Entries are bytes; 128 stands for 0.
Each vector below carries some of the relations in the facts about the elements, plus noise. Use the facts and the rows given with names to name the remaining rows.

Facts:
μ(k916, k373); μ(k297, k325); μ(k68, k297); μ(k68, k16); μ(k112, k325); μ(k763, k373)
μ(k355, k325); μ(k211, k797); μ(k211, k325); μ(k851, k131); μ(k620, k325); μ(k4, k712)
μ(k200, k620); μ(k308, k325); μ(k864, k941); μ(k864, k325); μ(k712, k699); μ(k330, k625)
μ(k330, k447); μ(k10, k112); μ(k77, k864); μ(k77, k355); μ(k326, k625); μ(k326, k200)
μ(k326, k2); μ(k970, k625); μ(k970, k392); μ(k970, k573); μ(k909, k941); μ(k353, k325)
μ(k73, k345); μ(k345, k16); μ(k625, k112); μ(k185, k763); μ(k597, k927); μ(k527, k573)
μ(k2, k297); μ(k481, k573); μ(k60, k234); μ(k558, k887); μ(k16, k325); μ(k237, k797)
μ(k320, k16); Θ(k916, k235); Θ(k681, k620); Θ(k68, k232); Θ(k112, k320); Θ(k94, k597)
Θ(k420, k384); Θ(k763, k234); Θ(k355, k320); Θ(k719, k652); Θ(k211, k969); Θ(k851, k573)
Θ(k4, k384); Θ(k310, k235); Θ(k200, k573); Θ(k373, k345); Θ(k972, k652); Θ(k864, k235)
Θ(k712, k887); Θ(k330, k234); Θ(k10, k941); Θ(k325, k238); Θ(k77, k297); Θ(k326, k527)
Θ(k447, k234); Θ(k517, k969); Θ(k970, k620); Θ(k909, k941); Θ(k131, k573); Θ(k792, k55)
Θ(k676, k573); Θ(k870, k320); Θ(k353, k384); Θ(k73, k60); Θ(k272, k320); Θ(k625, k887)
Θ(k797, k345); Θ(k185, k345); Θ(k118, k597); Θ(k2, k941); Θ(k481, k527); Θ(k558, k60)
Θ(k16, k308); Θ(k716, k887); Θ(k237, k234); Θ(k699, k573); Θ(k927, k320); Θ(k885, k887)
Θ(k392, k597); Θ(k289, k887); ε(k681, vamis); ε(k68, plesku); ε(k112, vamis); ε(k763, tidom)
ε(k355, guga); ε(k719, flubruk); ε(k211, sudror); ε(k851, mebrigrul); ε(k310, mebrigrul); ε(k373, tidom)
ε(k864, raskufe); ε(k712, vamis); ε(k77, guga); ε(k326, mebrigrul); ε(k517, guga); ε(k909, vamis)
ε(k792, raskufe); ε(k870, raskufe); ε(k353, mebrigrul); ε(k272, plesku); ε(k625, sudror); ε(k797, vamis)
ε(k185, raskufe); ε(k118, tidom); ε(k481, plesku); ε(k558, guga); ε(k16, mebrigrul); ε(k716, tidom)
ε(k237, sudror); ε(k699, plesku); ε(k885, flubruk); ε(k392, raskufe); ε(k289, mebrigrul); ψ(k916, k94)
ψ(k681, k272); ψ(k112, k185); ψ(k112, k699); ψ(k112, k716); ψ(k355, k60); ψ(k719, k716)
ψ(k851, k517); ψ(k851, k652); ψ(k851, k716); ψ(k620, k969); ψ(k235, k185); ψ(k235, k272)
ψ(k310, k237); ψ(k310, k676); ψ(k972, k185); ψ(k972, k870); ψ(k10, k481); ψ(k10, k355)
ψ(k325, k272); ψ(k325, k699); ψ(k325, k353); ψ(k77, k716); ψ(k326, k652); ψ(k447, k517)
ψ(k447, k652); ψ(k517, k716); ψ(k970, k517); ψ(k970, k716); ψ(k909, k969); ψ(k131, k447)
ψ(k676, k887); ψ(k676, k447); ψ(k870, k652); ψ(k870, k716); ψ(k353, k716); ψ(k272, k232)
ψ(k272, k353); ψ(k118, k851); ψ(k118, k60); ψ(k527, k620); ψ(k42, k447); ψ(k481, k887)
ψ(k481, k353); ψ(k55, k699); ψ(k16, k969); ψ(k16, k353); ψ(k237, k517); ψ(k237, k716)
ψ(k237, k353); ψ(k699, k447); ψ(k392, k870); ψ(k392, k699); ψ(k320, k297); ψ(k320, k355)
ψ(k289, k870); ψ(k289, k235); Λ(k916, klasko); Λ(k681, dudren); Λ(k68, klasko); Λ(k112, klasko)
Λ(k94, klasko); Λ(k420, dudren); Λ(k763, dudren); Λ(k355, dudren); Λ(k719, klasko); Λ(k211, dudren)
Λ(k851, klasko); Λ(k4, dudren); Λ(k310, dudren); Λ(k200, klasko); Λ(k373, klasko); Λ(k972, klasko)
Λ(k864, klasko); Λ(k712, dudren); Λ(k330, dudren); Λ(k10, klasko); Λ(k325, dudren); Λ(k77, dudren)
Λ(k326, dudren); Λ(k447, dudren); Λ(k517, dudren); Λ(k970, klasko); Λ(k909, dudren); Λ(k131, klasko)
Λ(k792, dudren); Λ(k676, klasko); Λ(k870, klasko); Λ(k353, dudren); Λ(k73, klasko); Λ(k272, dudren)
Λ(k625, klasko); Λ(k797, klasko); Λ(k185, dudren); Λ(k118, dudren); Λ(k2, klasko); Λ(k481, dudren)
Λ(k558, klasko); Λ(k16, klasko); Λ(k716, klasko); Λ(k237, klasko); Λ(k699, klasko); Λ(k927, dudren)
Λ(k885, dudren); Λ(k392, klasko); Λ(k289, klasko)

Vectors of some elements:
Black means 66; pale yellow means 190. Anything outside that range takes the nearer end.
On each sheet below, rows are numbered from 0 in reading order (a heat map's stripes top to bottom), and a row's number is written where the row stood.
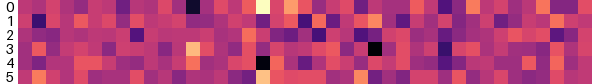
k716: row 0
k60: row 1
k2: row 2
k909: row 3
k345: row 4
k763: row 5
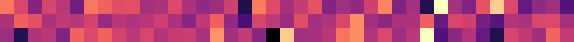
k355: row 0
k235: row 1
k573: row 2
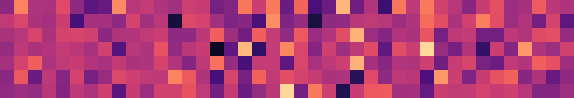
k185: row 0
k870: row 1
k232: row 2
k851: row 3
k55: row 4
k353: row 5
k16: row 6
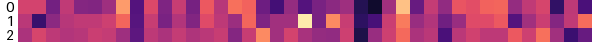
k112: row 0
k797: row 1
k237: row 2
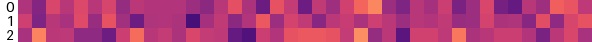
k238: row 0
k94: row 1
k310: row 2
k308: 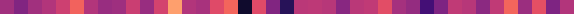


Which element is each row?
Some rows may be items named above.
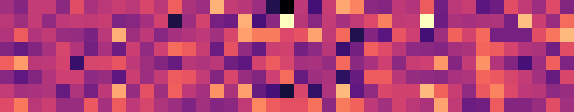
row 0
k527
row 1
k699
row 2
k712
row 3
k864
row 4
k927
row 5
k864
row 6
k481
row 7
k517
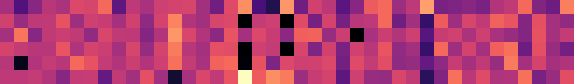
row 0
k200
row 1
k320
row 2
k909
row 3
k320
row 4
k297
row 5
k716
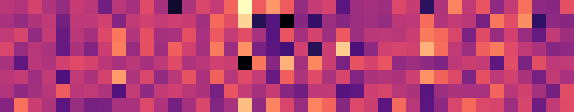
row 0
k716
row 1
k970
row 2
k447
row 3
k481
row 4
k941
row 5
k447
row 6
k73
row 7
k289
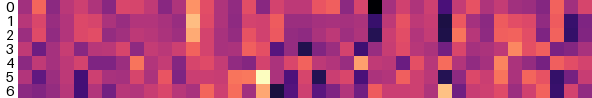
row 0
k909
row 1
k211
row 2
k211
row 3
k10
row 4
k792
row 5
k625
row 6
k392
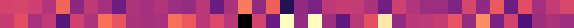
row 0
k916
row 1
k325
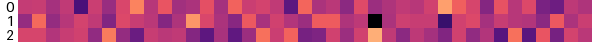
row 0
k447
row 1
k909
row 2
k558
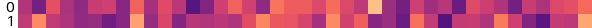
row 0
k887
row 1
k885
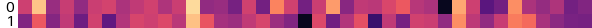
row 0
k77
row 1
k326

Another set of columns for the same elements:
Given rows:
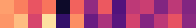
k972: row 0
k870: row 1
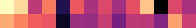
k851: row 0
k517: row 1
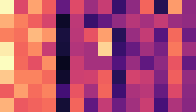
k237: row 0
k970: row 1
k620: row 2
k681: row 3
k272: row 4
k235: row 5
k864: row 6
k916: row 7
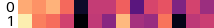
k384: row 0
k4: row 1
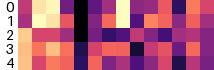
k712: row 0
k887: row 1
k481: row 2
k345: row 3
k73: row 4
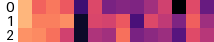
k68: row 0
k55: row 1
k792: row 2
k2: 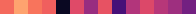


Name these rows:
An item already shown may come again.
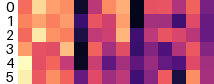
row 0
k941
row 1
k16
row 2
k373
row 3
k355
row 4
k326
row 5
k237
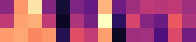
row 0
k625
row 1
k289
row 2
k16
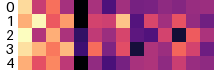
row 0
k330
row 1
k927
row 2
k211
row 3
k112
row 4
k527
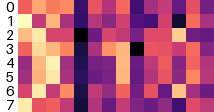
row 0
k864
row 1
k211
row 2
k573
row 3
k941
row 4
k716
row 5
k716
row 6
k392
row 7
k185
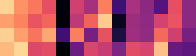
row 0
k310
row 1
k325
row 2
k112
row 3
k573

